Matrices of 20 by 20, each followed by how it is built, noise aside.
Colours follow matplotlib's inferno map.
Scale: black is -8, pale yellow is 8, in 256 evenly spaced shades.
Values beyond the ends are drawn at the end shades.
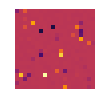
sparse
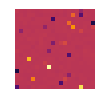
sparse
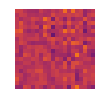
low rank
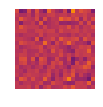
low rank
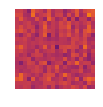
low rank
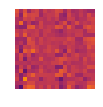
low rank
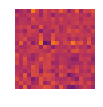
low rank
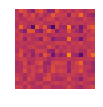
low rank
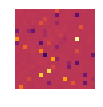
sparse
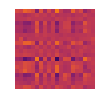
low rank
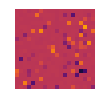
sparse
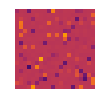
sparse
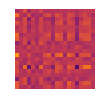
low rank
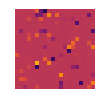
sparse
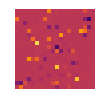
sparse
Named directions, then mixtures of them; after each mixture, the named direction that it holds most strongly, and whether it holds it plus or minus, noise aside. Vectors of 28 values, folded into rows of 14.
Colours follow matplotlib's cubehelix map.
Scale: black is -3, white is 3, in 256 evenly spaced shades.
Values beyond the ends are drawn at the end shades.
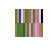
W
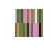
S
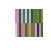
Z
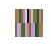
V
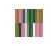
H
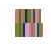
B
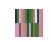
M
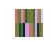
B, plus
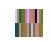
M, minus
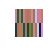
S, plus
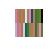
B, minus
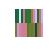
M, plus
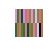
S, plus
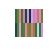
Z, minus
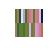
W, plus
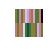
B, minus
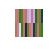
H, minus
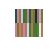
S, minus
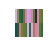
M, minus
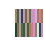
Z, minus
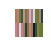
H, minus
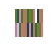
M, plus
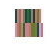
B, plus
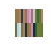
H, minus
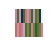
W, minus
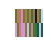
S, minus
